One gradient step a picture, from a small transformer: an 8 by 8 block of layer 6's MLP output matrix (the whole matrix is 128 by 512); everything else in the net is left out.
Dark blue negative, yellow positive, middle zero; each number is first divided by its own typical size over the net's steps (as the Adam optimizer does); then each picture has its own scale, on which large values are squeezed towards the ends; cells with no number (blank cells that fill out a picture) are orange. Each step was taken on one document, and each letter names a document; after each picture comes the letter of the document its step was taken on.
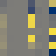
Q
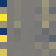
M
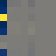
M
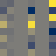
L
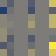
Q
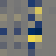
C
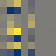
Q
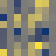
C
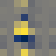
Q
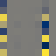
M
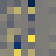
Q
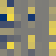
L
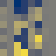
C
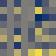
C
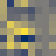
L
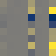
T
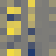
L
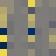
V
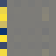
M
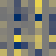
C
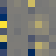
V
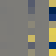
T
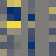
L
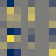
L
